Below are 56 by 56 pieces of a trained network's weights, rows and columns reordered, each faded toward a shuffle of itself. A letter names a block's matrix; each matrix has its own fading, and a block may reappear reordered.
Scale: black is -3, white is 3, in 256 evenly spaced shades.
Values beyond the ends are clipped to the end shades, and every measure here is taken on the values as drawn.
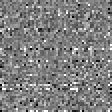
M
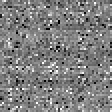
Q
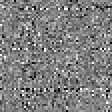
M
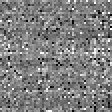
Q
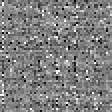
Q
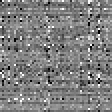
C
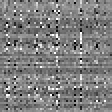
C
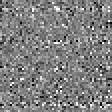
M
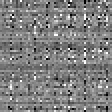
C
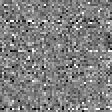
M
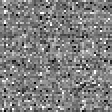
Q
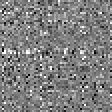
M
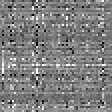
C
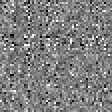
M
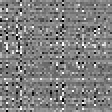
C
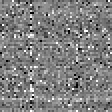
Q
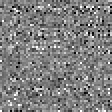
M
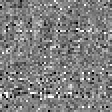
M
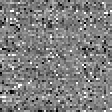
Q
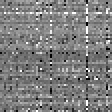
C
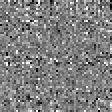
M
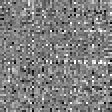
M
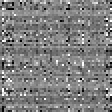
C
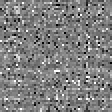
Q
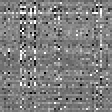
C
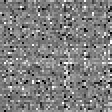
Q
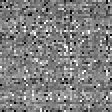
Q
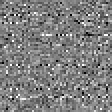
M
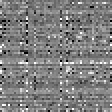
C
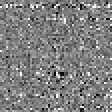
M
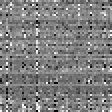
C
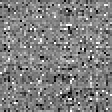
Q
